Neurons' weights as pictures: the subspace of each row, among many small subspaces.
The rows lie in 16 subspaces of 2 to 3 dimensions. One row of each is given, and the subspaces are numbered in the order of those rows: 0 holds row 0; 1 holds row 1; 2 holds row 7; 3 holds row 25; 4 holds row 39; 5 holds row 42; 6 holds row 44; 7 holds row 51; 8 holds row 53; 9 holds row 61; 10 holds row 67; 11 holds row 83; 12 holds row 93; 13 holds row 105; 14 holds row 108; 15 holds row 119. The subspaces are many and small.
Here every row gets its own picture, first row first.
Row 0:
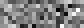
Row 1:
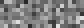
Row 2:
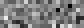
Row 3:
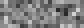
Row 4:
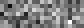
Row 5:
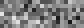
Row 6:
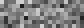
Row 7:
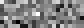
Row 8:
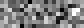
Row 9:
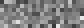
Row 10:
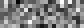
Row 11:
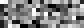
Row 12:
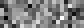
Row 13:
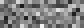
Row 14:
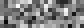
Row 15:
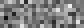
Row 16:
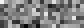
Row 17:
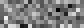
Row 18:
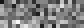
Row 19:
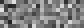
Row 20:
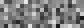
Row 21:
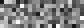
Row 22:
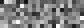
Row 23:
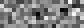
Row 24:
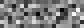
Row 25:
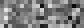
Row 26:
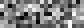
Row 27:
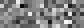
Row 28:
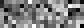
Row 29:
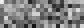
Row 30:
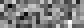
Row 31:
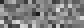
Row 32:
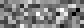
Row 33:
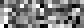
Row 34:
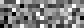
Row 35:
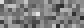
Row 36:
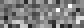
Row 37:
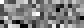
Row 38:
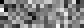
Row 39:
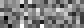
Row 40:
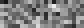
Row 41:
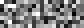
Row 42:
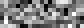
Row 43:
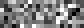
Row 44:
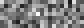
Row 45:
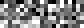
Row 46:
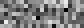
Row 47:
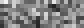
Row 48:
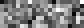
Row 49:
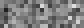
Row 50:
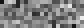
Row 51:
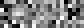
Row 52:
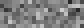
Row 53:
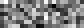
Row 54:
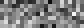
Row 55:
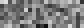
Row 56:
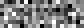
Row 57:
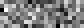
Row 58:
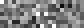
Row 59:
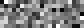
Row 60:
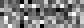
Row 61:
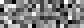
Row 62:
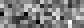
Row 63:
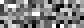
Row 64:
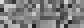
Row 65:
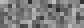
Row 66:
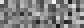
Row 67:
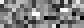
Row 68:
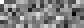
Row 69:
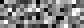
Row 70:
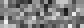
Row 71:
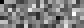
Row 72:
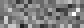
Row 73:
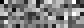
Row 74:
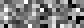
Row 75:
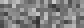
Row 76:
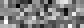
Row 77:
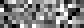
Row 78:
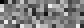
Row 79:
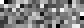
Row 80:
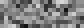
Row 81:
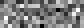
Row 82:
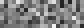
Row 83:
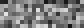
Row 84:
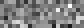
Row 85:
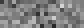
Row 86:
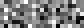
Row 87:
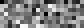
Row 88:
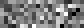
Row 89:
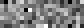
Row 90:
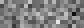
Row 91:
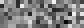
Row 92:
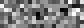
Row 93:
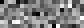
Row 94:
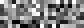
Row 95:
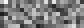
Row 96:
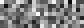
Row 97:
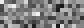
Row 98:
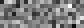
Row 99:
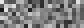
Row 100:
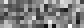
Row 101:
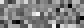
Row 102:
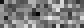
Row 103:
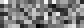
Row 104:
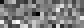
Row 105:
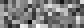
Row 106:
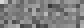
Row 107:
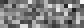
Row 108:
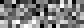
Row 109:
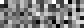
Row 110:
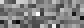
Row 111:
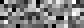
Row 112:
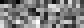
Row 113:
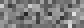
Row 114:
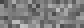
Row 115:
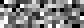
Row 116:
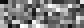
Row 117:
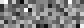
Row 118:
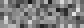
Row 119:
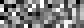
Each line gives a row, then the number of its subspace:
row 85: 5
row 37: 2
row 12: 7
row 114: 14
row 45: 13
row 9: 1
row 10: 13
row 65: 6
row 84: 12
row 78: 11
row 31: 2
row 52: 10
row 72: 2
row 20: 1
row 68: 15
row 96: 6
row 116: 13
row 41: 9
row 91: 6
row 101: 12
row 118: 14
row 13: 12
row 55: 11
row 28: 10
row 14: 5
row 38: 15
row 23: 10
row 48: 6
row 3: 14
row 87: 11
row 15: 4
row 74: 3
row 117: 11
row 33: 3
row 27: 6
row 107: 6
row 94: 14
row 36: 12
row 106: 11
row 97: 0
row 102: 10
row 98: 4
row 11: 13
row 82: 13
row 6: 4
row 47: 8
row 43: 9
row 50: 4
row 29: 10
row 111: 15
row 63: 0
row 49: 3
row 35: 0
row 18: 14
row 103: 8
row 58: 5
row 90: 7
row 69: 15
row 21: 1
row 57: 15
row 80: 5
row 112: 8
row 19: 9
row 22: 1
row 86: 1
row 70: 5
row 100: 11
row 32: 0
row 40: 8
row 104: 2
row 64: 9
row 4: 7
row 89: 11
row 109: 6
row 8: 9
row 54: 14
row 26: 7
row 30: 7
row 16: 13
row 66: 6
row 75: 8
